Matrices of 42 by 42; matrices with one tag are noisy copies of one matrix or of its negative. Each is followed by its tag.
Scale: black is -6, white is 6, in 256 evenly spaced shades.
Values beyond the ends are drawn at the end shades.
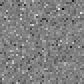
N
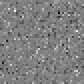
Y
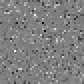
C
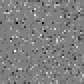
C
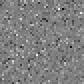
N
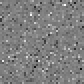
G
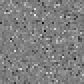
C
